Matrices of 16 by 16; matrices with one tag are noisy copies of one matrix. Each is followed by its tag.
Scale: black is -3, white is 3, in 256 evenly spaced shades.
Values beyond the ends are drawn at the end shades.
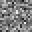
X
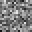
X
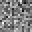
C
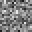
X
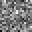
X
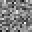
X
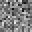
C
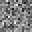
C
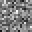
X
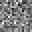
C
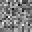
C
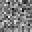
C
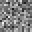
C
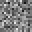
C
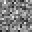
X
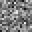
X
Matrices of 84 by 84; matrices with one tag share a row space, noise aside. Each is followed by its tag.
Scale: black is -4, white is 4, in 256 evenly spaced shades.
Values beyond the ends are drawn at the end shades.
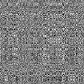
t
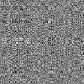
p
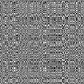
t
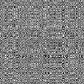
t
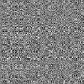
p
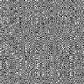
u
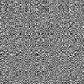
u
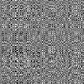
p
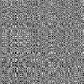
p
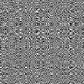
u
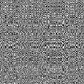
t
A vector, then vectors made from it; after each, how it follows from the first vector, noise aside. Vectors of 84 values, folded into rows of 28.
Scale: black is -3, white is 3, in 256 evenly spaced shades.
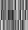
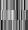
negated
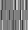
partly zeroed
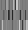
partly zeroed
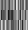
copied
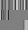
partly zeroed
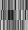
copied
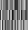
sign-scrambled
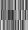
copied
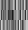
copied
